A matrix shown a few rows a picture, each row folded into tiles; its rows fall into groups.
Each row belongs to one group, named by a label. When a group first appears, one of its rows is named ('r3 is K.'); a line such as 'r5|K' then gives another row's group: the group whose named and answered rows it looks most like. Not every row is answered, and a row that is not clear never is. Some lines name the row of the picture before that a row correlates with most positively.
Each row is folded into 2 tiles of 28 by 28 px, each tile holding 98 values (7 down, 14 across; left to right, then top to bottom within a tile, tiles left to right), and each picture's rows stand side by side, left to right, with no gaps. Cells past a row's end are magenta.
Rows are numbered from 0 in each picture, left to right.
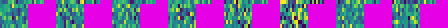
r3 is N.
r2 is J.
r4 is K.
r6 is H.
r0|N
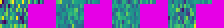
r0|H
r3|N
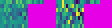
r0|N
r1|J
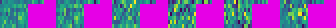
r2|H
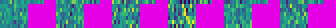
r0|K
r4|N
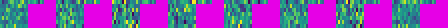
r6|K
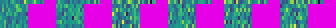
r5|H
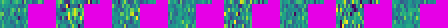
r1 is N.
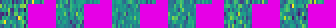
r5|N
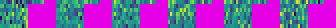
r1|N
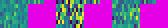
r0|J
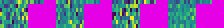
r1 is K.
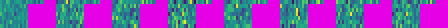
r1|K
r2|N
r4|N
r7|J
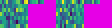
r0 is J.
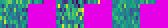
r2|N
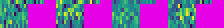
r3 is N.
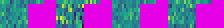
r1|N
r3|N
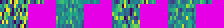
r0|K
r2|N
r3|H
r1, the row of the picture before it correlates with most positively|3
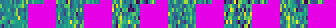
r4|K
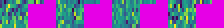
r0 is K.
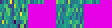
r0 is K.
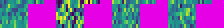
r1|N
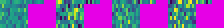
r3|H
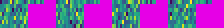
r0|K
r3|H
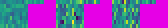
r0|N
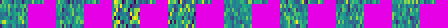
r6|K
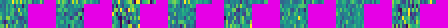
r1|N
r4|N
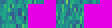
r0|N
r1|K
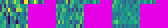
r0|J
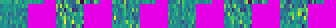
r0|N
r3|K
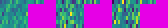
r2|K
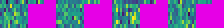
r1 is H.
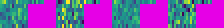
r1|H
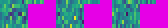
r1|H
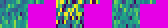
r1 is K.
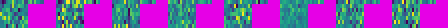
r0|N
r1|H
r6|K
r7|K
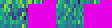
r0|N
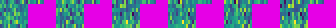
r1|J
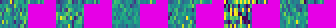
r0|K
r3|H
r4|H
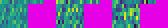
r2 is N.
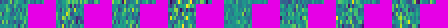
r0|K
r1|H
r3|H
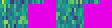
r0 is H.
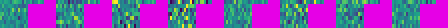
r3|H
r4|K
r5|J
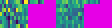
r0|J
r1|N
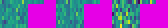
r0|H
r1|K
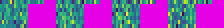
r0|K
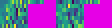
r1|N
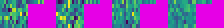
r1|N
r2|K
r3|J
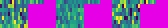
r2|N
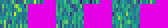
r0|J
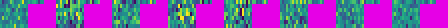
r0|H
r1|K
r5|H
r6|J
